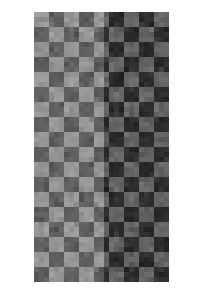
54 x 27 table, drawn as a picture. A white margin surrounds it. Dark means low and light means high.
The left part is higher, up to a seam about 50% of the way across. The halves do not mirror each other. A checkerboard runs through the table.
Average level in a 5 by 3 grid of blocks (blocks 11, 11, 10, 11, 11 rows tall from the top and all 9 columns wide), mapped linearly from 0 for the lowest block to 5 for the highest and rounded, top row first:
530
530
530
530
530
